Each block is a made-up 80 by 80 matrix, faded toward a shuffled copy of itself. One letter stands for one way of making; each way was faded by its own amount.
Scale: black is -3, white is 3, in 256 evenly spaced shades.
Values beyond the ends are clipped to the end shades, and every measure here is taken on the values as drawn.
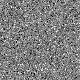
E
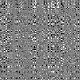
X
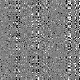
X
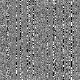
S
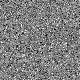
E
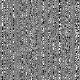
S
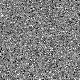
E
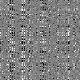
X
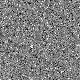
E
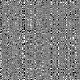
X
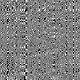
X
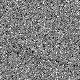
E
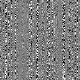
S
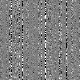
S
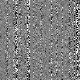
S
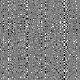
X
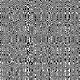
X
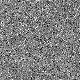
E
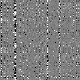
X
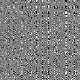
X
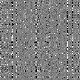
X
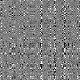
X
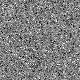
E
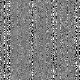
S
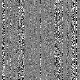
S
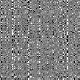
X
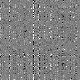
X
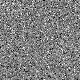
E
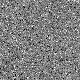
E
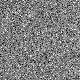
E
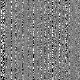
S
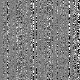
S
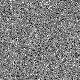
E
